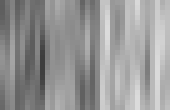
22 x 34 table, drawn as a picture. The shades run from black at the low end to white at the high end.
On average the colour sits 60% of the way up the scale. There is an overall slope up to the right. The grain runs up and down. The middle left is the roughest part.
